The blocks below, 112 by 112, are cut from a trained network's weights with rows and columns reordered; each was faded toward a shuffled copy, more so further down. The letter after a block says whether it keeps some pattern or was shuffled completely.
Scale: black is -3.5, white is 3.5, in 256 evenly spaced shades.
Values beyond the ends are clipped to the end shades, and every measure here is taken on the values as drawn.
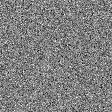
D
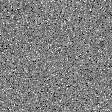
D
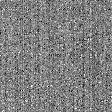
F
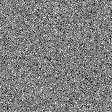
D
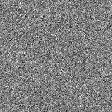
F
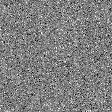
D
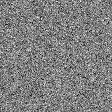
D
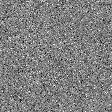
D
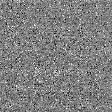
F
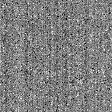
F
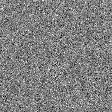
F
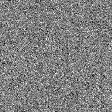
F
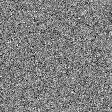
D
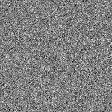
F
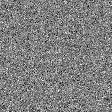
D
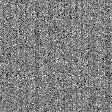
F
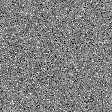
D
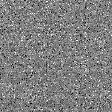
F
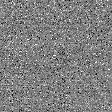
F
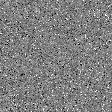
D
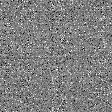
F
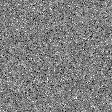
D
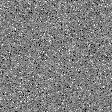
D
